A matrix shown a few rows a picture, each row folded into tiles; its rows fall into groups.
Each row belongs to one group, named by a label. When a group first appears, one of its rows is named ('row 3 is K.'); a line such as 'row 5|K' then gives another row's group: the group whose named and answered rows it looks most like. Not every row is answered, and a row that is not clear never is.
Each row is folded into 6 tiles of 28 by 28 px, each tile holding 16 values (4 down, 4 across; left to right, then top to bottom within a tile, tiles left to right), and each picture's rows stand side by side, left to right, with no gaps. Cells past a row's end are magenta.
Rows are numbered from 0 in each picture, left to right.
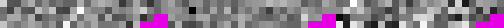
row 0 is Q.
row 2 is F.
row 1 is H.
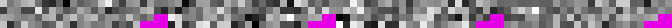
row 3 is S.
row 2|F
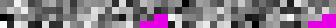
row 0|F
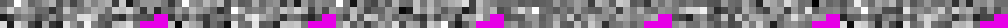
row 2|H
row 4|S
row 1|F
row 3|S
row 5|F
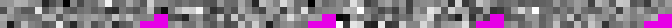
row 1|S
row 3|S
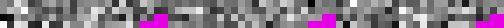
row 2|F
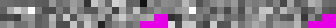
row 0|S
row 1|F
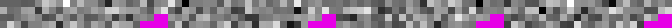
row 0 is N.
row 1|H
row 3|N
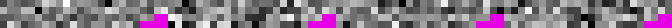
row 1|H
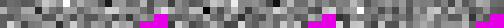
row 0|N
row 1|N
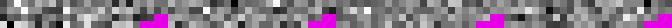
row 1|Q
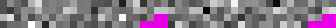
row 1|N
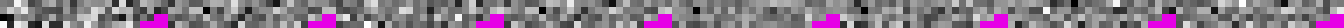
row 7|N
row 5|H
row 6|Q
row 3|N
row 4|H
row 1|N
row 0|F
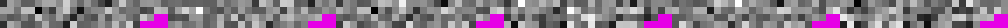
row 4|N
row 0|N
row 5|H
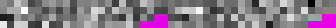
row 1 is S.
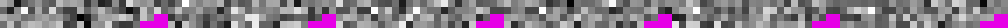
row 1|F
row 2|Q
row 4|F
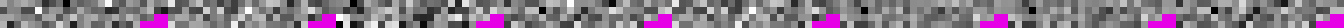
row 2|H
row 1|Q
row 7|N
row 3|N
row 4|Q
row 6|H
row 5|H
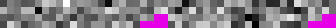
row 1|H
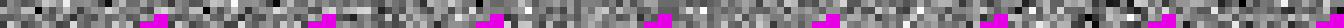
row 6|H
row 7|Q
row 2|S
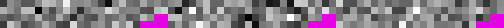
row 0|N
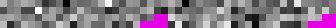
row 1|H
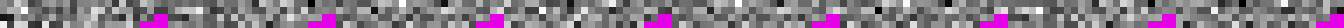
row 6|S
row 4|N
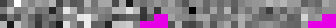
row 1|H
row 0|F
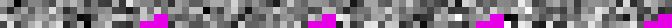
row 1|N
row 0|H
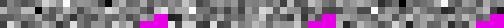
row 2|Q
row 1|F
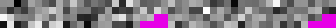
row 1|Q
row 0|H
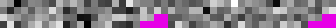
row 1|N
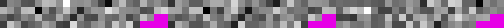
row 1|N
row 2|S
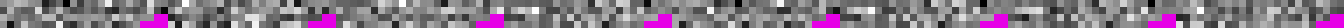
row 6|S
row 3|S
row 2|N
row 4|Q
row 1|F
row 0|Q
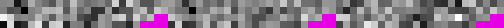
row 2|H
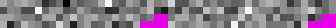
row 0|Q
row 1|Q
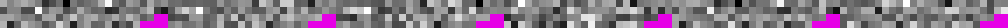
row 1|S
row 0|Q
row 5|N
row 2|S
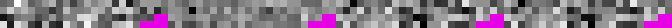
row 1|H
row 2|H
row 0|F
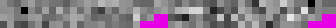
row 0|H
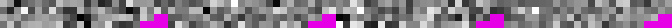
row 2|F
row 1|N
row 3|S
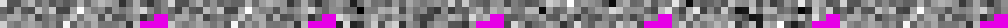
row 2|H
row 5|Q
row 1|Q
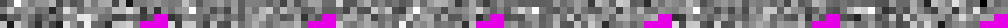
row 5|S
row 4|F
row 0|F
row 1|F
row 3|S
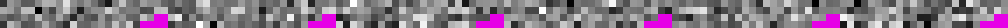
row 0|N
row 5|H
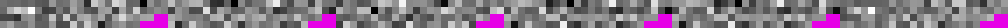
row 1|Q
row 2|N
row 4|Q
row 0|S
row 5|S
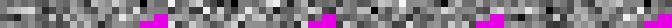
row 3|S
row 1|Q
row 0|S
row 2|N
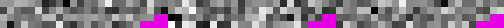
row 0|Q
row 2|N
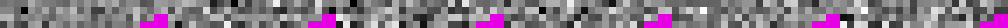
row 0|H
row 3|N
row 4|S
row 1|Q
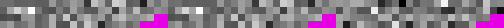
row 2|Q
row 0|S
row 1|S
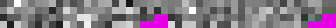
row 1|F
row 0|F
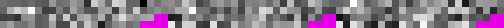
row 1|F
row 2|F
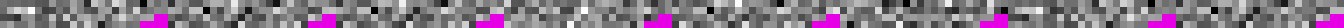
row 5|Q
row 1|N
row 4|N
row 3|Q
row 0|S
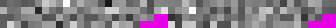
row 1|F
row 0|N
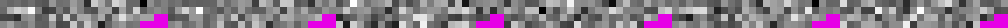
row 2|F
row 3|N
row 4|S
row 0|S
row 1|S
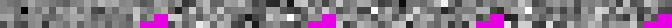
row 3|F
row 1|H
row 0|H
